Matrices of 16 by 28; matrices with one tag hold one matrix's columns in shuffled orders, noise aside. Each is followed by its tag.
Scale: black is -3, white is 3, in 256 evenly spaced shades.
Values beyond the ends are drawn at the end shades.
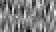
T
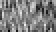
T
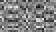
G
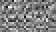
G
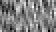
T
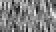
T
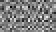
G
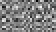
G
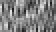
T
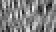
T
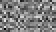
G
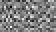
G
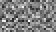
G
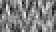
T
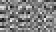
G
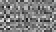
G
